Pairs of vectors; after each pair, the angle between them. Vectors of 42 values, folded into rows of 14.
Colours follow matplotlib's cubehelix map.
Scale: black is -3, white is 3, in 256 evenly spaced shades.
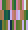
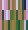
partly opposed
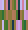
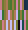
orthogonal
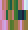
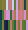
partly opposed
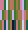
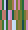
nearly opposite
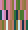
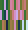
nearly opposite
